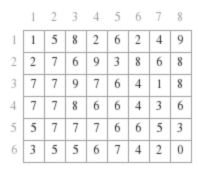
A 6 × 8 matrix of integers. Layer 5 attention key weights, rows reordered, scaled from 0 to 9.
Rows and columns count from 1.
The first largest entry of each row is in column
8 4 3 3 2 5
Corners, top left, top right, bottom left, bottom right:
1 9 3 0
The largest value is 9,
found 3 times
